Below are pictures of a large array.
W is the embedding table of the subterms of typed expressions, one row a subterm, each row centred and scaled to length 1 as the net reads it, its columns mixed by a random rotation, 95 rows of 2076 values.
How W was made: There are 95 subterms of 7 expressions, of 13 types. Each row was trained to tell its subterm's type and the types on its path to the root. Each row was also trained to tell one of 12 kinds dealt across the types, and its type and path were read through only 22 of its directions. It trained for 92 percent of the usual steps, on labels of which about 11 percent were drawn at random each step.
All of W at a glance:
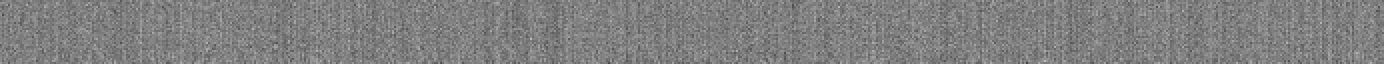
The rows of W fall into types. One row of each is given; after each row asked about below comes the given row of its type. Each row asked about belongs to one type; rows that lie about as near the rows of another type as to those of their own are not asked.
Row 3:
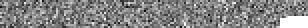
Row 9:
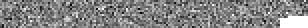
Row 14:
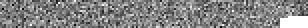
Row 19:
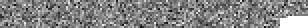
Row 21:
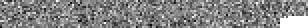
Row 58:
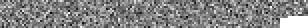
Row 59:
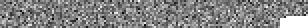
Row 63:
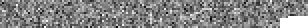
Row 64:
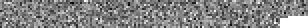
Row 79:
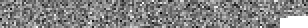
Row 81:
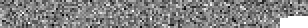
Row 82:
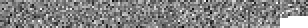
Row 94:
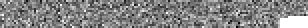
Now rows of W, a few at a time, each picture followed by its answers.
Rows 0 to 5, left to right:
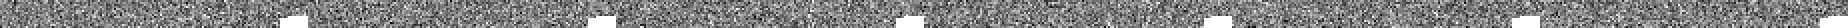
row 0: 64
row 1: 21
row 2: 82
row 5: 64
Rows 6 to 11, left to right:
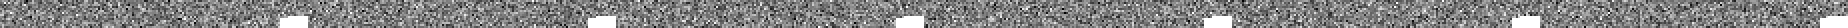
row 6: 94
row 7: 58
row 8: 59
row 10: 59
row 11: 58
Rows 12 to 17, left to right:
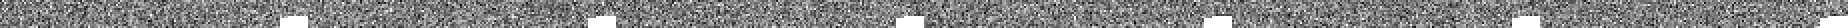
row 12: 21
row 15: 81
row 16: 59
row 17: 3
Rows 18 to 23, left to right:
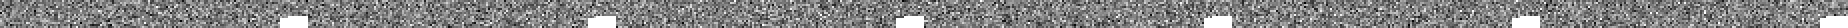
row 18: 81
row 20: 64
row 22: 59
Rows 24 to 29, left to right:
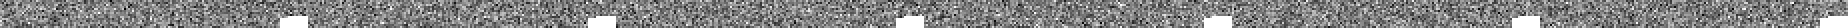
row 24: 81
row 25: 81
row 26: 9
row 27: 59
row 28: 14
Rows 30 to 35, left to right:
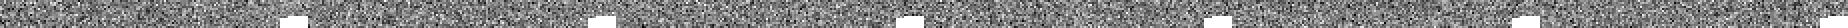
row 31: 19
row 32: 81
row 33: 64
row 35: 63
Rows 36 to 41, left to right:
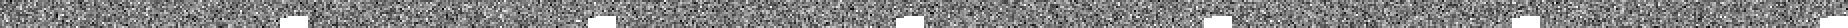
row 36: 59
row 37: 82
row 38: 14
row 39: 94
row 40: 64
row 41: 94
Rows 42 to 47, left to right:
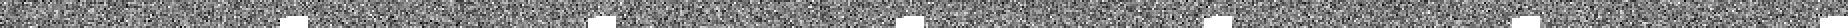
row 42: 3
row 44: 82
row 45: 19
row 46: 58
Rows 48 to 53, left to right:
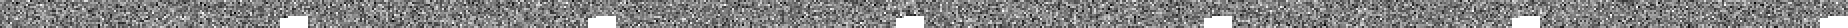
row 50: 3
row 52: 59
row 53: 63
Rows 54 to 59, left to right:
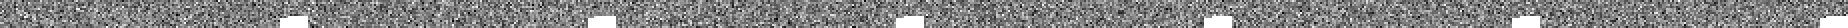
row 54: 3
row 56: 94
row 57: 94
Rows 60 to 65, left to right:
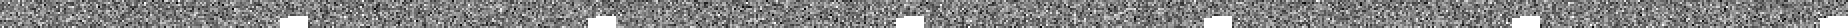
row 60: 63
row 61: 9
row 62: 3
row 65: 9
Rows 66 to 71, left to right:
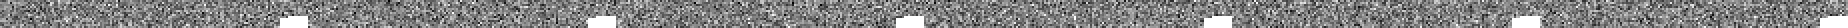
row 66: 21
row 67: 79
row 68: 19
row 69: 81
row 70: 21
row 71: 3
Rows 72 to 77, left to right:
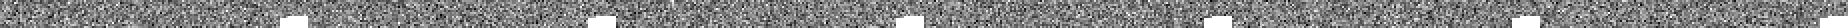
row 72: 9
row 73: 94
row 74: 9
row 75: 64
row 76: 64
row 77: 58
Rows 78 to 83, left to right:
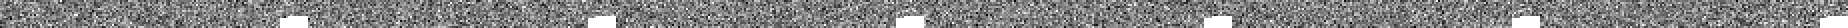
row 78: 9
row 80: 82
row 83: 19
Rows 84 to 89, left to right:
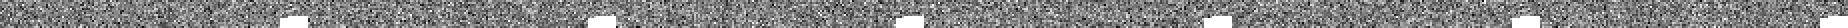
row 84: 82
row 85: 79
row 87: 9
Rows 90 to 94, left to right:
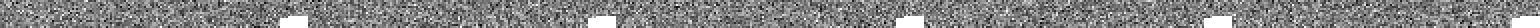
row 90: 58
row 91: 81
